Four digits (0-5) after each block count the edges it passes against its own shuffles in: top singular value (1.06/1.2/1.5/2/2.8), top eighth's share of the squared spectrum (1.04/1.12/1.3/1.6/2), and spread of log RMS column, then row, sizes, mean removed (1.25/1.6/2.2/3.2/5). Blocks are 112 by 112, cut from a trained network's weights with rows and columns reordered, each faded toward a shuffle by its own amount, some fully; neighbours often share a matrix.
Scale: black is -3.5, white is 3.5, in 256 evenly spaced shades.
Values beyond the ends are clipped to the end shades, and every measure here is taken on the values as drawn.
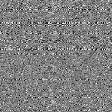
4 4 1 4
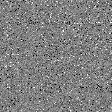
2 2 1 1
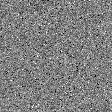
1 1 0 0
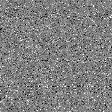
3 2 0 2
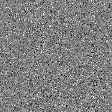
2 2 1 0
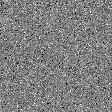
0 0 0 0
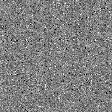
2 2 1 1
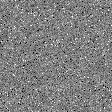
0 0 0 0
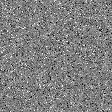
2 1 0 0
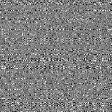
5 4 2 4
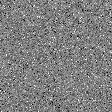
0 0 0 0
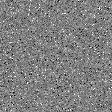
2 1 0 1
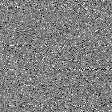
4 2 0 2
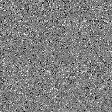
3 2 0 2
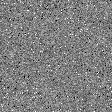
0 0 0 0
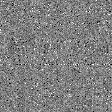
2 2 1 2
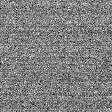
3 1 0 0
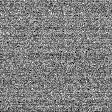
3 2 0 0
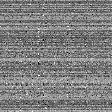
5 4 2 2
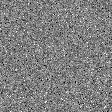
1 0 0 0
